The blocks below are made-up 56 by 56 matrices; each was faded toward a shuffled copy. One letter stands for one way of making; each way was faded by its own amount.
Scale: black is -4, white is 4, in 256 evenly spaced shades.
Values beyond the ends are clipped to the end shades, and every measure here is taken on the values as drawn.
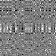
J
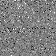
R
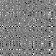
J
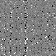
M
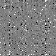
M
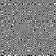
J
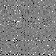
M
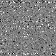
R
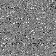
R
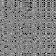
J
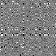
J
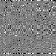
J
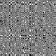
J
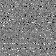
R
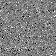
R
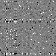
M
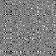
J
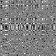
J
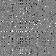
M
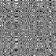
J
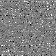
R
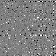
M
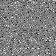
R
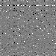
M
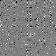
M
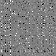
M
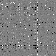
M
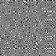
J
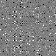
M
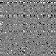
J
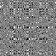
J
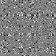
M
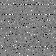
R
